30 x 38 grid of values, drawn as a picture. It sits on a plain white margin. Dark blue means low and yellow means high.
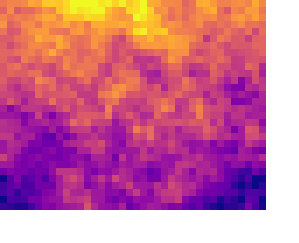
Slope: up to the top. Histogram: bell-shaped. Average level on the scale: 50%. Lone odd cells: none.
